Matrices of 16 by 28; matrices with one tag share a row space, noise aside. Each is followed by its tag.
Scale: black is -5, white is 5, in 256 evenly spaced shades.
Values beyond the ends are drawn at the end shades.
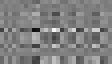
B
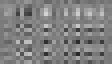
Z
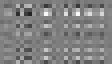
Z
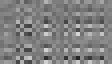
Z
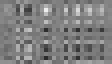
Z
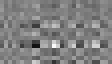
B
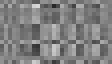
B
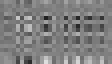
Z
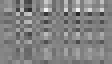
Z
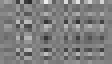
Z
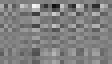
B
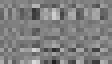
B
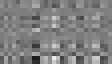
B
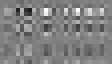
Z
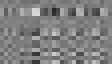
B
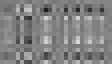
Z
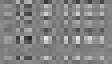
Z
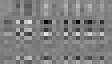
Z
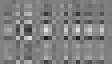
Z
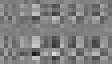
B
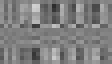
B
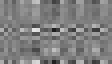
B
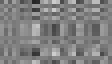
B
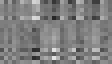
B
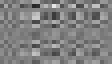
B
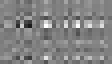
Z
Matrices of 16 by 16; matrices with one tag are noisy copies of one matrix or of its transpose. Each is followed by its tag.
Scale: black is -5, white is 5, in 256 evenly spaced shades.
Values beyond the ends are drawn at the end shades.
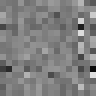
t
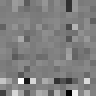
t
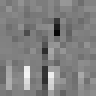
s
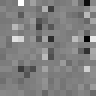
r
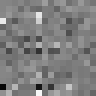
r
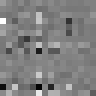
r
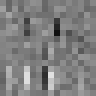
s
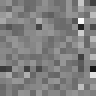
t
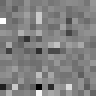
r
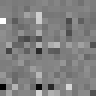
r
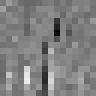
s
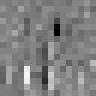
s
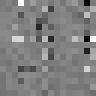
r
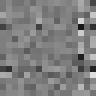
t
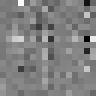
r
